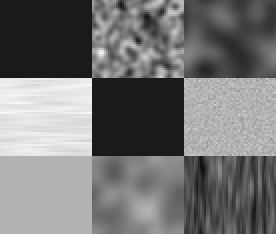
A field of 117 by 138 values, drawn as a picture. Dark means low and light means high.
It is made of 3 by 3 panels. Panel 1,1: very low, flat. Panel 1,2: middling, blotchy, strong in contrast. Panel 1,3: low, smooth. Panel 2,1: very high, streaked across, faint in contrast. Panel 2,2: very low, flat. Panel 2,3: high, fine-grained, faint in contrast. Panel 3,1: high, flat. Panel 3,2: middling, smooth. Panel 3,3: low, streaked downward.
